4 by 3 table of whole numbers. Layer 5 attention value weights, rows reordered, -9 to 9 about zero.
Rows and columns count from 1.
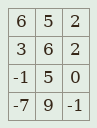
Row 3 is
-1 5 0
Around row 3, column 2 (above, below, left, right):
6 9 -1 0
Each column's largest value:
6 9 2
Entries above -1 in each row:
3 3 2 1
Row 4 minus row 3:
-6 4 -1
